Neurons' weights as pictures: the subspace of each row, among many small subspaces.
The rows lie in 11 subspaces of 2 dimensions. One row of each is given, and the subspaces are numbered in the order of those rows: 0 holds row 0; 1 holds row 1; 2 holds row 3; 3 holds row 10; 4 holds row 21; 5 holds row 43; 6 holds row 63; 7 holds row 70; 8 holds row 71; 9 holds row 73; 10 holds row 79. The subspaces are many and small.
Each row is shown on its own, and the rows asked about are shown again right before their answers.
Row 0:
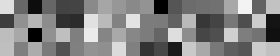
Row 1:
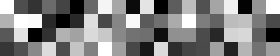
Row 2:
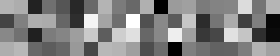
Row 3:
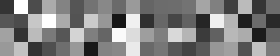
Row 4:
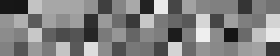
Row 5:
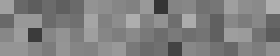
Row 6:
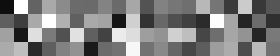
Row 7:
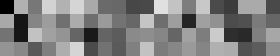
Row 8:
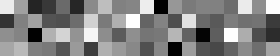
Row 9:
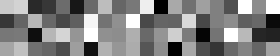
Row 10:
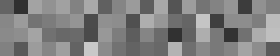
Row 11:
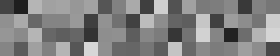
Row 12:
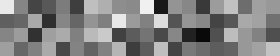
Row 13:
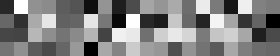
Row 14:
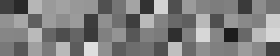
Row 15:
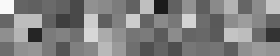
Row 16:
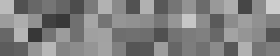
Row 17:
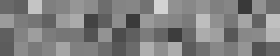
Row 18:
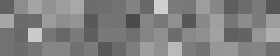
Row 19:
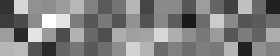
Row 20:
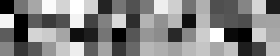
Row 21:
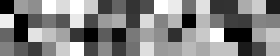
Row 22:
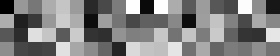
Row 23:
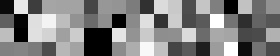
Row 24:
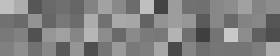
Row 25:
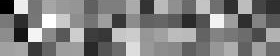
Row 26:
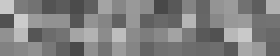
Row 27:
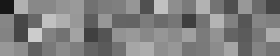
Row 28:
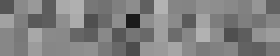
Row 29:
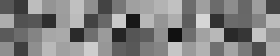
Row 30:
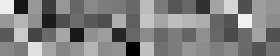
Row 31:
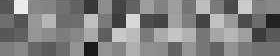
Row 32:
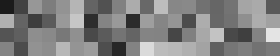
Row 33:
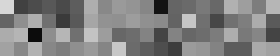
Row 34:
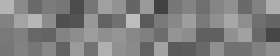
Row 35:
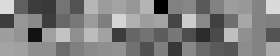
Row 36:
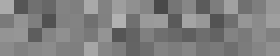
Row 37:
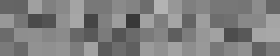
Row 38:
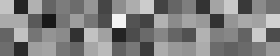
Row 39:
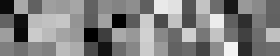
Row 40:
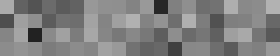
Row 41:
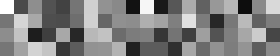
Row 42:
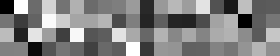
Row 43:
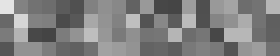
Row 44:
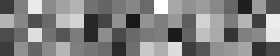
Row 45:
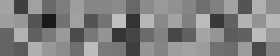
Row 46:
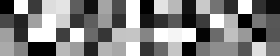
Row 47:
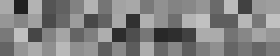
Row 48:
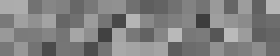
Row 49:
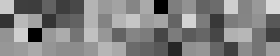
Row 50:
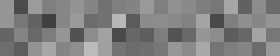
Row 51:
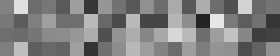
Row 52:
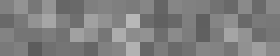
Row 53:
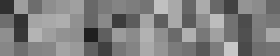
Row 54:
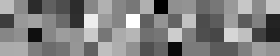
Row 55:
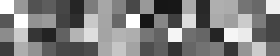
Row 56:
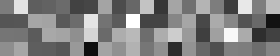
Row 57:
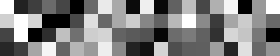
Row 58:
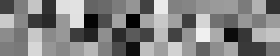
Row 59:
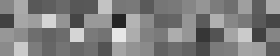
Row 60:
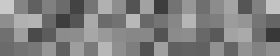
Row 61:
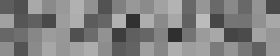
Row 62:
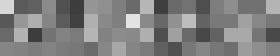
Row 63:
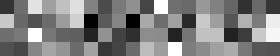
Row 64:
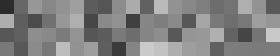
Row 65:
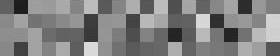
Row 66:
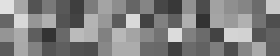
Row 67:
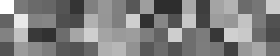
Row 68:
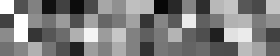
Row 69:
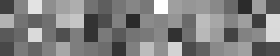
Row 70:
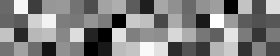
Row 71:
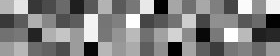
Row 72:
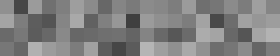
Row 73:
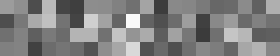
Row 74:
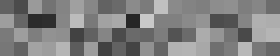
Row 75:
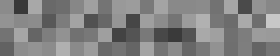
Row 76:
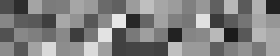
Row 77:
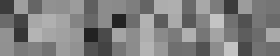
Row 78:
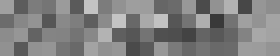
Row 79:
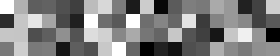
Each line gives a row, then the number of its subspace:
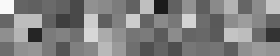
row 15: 2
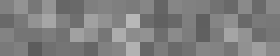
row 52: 9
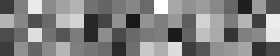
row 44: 0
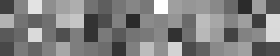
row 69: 0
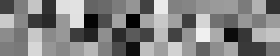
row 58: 9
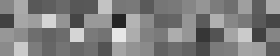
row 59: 4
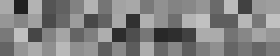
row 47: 0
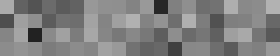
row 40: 6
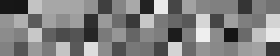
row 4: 3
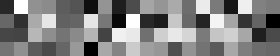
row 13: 8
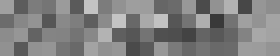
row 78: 3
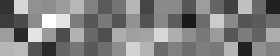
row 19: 1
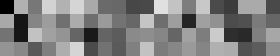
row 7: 4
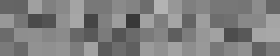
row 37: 2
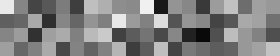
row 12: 3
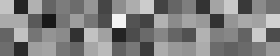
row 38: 4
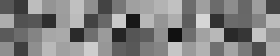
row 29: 5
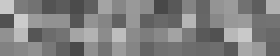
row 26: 4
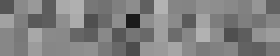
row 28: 9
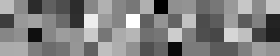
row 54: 6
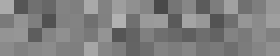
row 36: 8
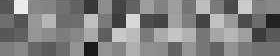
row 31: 8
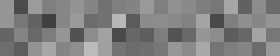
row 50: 5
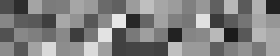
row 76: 7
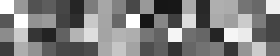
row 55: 5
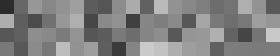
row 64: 10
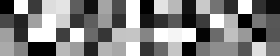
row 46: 10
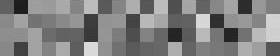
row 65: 3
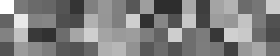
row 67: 5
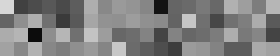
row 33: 0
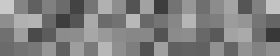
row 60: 1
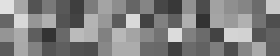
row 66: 5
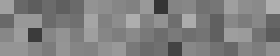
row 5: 6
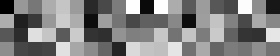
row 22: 10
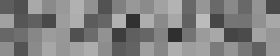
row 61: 5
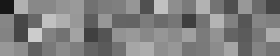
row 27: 2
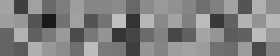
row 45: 2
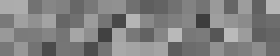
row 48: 7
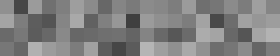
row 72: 10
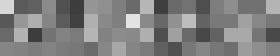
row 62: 9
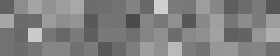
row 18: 6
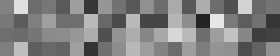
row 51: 3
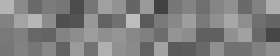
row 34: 1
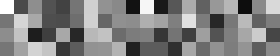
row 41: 10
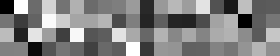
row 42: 9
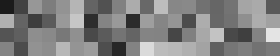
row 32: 10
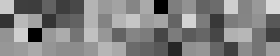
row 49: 6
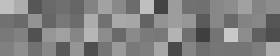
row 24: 3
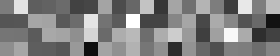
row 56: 8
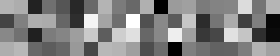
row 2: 6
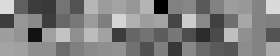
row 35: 8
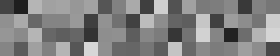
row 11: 3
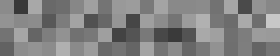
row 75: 0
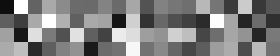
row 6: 2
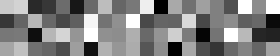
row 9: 8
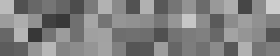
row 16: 1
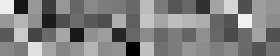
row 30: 9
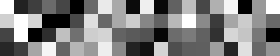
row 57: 1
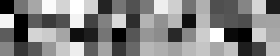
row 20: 4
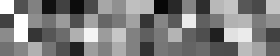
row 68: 4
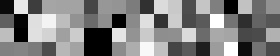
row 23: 7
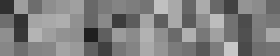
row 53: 7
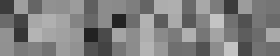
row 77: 7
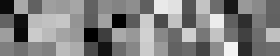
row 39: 7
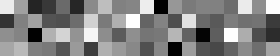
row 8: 8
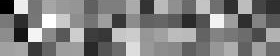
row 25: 2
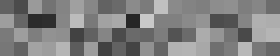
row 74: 1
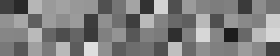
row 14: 3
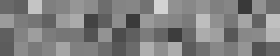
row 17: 0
